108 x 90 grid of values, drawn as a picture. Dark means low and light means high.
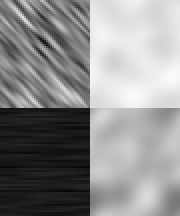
The table splits into 2 rows of 2 panels. Panel 1,1: middling, slanting down to the right, strong in contrast. Panel 1,2: very high, smooth, faint in contrast. Panel 2,1: very low, streaked across, faint in contrast. Panel 2,2: high, smooth.
